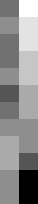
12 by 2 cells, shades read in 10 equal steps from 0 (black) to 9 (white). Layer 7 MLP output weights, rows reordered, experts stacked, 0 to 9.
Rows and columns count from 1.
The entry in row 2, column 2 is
8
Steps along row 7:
up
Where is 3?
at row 6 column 1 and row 10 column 2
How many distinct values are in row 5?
2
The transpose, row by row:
4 5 4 4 5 3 4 5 6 6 5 5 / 9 8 8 7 7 6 6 5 5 3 0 0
